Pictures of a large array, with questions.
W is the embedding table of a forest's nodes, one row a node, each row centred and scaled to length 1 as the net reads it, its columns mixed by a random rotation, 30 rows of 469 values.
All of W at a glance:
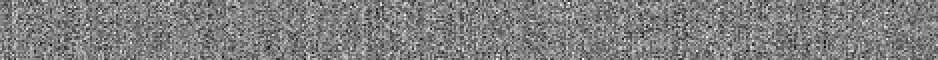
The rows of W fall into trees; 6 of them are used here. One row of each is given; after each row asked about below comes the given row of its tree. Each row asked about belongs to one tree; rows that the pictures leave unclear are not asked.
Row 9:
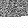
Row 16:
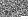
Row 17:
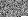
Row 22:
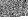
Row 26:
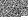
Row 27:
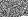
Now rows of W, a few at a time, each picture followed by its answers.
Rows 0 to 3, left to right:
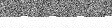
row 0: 26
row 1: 9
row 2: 9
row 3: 17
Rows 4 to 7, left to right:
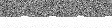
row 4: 27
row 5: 22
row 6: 27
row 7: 9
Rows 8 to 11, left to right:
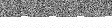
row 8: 26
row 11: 17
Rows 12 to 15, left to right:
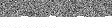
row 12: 16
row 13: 27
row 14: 26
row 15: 9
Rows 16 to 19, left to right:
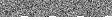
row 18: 16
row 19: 27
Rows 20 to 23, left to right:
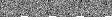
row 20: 17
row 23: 17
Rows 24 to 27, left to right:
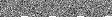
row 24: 17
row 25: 22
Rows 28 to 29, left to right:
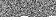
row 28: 26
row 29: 27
